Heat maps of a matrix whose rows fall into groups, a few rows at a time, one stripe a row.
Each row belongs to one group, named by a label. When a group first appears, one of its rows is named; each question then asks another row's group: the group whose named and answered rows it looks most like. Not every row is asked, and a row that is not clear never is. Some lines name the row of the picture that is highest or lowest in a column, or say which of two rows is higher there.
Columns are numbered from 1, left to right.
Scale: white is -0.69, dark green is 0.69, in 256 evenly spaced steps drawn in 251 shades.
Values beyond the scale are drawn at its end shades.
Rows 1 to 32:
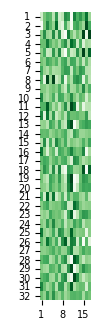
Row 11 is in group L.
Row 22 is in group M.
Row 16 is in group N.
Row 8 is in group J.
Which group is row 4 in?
L
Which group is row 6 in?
L
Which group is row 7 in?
N
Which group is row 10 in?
N
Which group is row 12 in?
J
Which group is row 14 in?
M
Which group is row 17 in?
M
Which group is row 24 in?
J
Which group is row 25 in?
N
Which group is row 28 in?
M
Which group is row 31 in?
N
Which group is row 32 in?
J
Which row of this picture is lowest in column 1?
2
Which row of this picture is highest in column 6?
2
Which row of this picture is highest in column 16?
2
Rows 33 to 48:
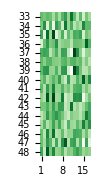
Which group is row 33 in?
L
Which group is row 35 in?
J
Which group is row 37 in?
M
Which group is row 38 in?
L
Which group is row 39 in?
M
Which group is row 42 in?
J
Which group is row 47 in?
L
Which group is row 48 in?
J
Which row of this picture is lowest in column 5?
34
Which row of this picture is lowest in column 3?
34
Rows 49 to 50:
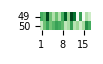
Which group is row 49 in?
L
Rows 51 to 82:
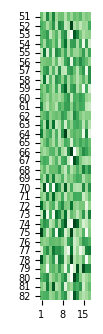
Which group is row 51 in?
J
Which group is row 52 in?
N
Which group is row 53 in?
M
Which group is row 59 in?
L
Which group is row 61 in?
N
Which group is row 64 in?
L
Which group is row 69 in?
J
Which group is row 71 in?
J
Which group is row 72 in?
N
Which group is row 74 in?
M
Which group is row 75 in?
N
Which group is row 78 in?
N
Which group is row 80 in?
M
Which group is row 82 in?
M
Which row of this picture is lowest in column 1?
77
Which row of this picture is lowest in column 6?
75
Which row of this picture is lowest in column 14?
77
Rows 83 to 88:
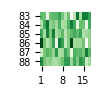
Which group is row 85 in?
J
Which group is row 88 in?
N
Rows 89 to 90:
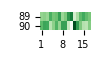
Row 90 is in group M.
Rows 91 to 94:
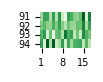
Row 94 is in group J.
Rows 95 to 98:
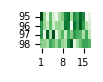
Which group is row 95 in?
N
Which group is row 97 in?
J
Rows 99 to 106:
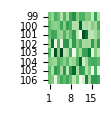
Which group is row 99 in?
L
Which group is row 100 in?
N
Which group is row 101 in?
M
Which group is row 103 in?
J
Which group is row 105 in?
L
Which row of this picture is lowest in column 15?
105
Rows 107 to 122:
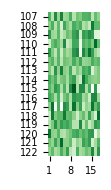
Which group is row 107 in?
J
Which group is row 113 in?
J
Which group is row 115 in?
L
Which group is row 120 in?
N
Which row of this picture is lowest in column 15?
115
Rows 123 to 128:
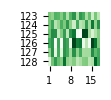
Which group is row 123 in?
L
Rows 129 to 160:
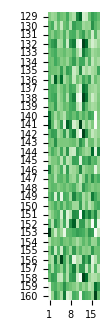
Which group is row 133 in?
M
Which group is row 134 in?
L
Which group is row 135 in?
N
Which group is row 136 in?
J
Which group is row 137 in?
M
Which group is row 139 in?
M
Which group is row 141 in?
N
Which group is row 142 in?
M
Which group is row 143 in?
L
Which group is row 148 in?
M
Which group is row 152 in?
L
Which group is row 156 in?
J
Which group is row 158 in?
M
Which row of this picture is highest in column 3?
136
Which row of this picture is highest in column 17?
144
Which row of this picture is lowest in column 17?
152
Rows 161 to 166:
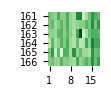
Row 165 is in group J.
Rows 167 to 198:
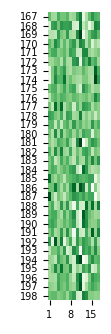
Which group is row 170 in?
L
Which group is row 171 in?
M
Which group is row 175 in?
M
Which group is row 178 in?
N
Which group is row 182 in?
J
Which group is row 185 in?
N
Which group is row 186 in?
L
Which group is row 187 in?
N
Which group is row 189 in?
M
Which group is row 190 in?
M
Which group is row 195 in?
J
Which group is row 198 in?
M
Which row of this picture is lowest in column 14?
168
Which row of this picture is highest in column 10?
194
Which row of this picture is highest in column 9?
186
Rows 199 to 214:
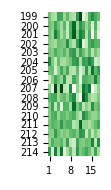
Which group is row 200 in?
L
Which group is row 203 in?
L
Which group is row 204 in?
N
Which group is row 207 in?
J
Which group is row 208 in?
M
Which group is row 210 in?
M
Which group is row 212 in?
L
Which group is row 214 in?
J
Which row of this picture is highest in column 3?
207
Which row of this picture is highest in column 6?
206
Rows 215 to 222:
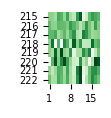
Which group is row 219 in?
J
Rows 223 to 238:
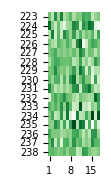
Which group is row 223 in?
J
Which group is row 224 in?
N
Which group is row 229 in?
L
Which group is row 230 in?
L
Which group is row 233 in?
N
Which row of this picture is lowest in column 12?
226
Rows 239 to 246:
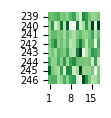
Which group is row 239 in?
M
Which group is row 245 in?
N
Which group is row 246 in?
M
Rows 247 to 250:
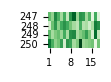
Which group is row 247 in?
L
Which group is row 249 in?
L
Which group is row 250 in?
N
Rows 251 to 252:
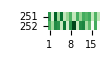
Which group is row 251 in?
J
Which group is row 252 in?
L
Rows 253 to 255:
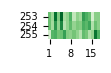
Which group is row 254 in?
J
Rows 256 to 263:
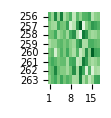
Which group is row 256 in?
J
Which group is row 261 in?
M
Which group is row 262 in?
L
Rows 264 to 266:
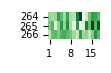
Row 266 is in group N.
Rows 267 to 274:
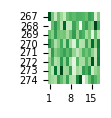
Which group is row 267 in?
N
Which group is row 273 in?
J
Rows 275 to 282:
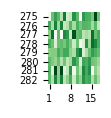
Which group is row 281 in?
J
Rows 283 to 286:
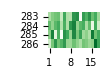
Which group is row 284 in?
L
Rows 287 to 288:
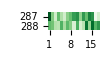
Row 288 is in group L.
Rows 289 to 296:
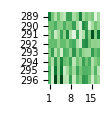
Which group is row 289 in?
N
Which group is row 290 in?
M
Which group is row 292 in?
M
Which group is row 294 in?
J
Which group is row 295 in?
J
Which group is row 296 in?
J
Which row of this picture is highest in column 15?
291
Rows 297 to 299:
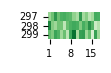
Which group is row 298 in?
N
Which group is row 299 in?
L
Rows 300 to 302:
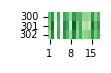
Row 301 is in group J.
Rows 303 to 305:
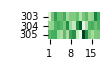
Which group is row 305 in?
M
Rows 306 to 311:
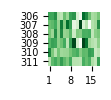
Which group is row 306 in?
M
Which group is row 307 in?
N
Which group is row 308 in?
J
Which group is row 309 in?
M
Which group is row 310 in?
N
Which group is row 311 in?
J
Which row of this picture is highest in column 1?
310
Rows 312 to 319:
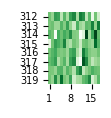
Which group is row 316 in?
M
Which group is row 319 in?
J
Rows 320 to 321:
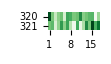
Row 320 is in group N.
